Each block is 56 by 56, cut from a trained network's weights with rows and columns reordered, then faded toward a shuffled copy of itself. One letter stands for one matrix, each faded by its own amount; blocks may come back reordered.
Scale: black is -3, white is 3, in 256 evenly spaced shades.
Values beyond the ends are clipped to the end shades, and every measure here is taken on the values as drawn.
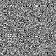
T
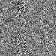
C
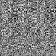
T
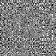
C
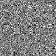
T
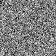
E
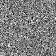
E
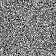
E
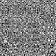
C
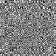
C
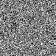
E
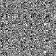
C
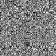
T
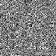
T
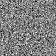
E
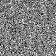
E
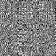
C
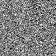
E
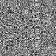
T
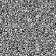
T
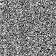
E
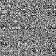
T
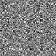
T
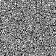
E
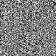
T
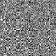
C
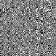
C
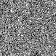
E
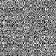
C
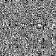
C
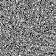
E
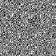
C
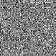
T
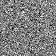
E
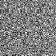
T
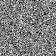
E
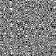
C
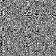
C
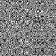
C
